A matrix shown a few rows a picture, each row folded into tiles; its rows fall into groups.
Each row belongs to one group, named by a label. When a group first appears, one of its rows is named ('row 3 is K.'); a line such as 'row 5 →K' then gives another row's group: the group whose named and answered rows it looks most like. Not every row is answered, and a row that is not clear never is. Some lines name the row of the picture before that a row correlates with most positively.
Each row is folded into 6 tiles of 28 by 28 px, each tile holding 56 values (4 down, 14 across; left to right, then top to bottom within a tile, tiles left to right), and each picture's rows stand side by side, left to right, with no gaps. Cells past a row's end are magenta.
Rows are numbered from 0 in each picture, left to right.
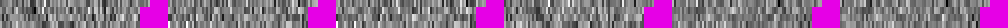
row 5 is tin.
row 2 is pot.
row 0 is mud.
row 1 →pot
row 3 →mud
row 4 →tin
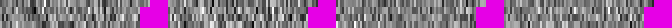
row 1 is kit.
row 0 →mud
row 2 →pot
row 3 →kit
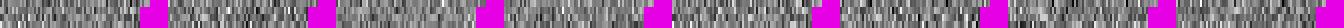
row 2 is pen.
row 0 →pot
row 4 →pot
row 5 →tin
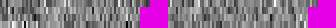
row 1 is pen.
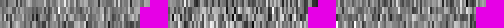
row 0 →mud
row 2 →pot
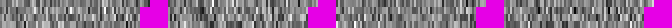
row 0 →kit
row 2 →pot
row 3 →mud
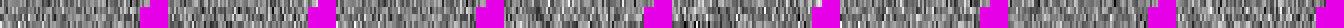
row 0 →pot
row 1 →mud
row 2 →pot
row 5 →pot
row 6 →tin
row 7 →kit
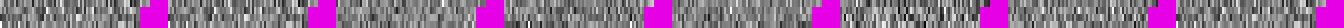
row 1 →pot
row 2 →pen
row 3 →mud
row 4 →mud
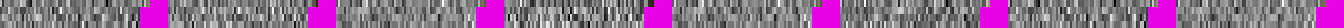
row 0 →tin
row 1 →kit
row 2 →pen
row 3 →kit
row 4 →pen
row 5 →tin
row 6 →tin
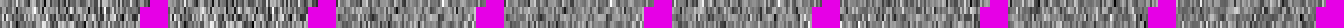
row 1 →kit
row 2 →pen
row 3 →pen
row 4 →pen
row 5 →pot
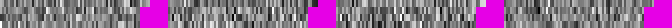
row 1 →kit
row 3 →mud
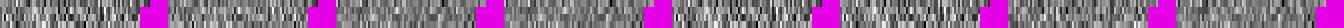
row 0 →kit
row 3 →tin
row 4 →kit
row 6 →mud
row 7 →tin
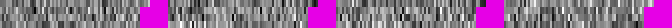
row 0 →mud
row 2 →kit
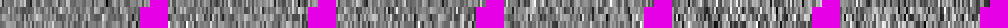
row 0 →tin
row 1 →pot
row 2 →tin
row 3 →pen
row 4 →mud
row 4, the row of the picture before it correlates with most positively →0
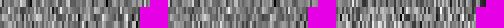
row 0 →tin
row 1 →tin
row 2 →kit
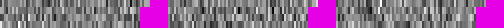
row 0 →pot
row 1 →mud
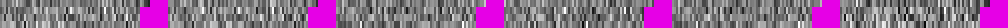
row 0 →kit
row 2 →mud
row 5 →kit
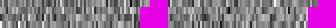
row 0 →pot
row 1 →pen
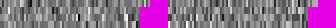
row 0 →tin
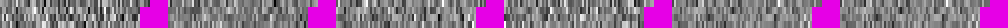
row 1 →tin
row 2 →pen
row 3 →pot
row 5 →pen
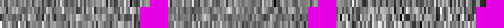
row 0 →pot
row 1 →tin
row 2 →kit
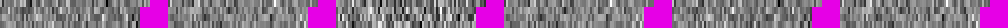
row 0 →tin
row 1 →pen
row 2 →kit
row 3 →pen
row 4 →tin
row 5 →pen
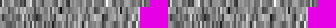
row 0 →pen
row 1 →pen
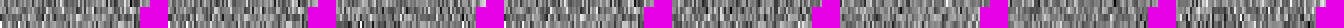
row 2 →mud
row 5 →pen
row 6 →tin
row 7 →mud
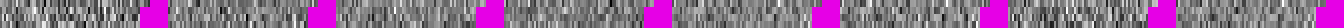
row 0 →kit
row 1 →tin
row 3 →tin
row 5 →pen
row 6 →mud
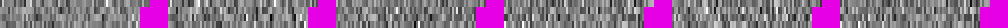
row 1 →pen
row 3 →pot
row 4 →kit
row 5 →pot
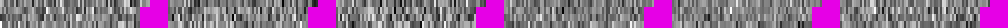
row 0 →pot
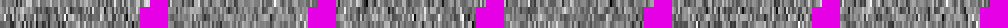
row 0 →mud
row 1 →pen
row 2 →tin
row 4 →mud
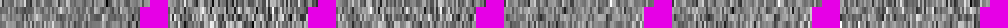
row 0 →tin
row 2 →kit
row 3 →pen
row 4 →pen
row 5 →pot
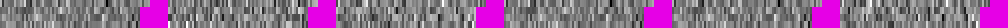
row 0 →tin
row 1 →pot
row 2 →pen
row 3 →tin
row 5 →pen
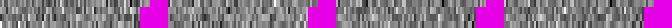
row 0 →pot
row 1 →pen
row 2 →tin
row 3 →tin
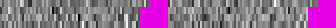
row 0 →tin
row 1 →pen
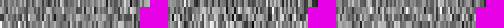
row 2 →kit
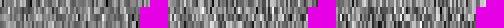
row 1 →kit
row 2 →mud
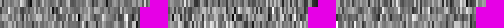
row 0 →tin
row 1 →kit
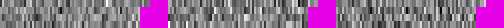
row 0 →pen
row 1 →pot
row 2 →mud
